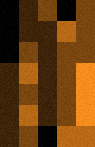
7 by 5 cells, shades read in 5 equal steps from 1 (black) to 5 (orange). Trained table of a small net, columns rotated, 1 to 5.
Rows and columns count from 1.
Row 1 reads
1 2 3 1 3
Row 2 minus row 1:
0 0 -1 3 0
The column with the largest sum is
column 5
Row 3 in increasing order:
1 2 3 3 3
